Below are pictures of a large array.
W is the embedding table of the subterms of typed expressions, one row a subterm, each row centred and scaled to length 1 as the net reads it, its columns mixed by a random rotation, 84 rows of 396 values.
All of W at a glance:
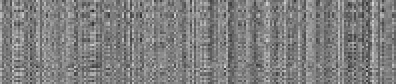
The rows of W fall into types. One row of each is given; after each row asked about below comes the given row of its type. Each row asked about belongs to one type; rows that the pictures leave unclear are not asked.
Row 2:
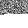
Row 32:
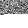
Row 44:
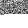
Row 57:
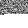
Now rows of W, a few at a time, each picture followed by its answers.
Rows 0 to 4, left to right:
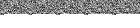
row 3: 57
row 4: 57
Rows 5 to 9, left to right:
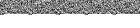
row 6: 44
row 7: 57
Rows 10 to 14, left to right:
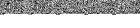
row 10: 2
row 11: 2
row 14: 32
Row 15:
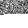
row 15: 32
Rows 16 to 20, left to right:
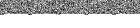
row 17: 32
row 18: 57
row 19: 44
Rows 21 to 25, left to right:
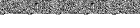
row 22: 2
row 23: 44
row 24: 2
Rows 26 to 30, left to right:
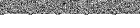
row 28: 2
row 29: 44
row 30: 57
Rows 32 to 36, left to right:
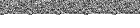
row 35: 57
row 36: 44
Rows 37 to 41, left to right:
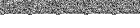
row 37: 44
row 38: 32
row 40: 57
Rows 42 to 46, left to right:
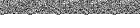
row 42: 32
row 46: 44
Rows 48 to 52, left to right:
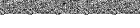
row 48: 44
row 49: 44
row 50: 2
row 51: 44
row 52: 44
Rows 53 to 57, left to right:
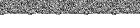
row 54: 2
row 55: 44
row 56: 57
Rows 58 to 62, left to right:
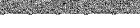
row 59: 44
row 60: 2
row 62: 57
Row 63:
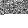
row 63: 44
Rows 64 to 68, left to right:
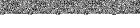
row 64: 44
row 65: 57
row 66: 57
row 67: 57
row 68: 32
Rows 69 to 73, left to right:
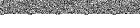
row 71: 57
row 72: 44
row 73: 32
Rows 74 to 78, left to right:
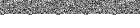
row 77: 57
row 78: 44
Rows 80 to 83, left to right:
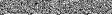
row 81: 2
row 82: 44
